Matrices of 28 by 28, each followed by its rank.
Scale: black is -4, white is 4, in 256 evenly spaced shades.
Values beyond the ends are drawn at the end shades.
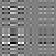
one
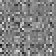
five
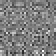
five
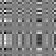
one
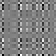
one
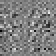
five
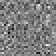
five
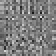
five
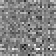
five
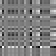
one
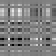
one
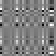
one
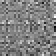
five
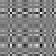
one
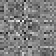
five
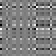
one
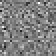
five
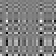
one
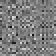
five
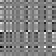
one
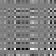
one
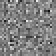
five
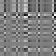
one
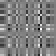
one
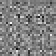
five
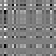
one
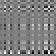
one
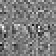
five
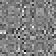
five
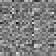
five
